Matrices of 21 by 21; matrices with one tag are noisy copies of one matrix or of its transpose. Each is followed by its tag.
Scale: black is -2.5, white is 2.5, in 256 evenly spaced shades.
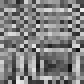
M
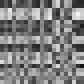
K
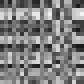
K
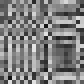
M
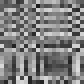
M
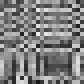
M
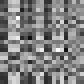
K
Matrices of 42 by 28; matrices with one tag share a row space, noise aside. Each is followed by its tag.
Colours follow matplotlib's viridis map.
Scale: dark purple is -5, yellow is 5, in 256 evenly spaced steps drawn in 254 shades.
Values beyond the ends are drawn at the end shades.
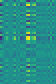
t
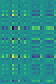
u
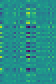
t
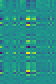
t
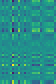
u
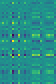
u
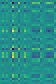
u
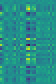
t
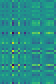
u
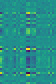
t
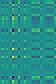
u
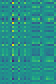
u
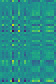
u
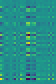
t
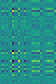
u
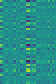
t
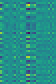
t
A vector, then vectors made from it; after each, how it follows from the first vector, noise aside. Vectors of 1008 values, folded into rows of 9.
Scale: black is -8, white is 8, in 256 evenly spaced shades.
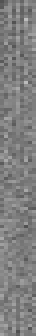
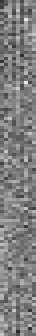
scaled up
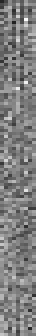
scaled up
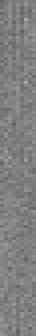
shrunk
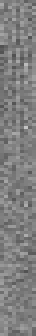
wrapped around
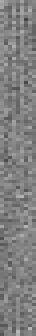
negated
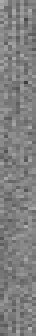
negated
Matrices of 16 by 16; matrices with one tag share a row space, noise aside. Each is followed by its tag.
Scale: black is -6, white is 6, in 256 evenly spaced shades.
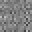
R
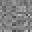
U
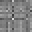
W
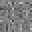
W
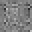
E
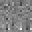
W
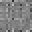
W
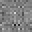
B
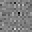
B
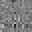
B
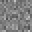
E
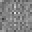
B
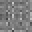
W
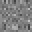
E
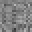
U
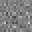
E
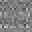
R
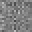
B
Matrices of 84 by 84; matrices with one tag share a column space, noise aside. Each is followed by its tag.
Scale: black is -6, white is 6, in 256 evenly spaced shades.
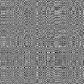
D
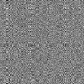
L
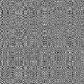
D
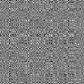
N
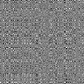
N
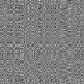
L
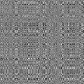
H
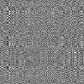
D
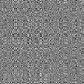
N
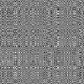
D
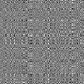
N
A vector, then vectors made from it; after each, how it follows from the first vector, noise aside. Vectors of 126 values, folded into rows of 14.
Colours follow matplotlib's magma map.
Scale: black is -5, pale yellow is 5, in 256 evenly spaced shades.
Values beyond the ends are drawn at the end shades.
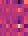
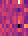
negated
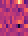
negated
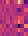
negated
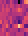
copied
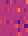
partly zeroed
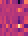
copied
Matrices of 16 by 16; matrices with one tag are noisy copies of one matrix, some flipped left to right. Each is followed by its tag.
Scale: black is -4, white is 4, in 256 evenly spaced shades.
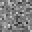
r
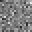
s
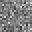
s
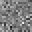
s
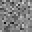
r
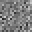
s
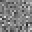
s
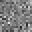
s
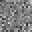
s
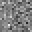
r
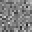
s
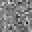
r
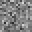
r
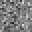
r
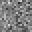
r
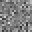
s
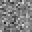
r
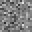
r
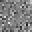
s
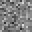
r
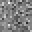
r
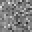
r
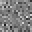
s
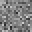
s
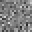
s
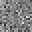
s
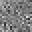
s
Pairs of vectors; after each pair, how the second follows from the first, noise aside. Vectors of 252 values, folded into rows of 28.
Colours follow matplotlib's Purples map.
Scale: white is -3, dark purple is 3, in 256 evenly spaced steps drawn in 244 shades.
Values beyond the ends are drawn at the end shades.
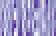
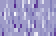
partly zeroed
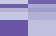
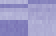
shrunk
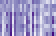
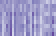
shrunk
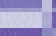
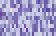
shuffled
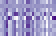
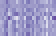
shrunk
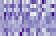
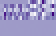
partly zeroed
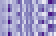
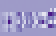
partly zeroed
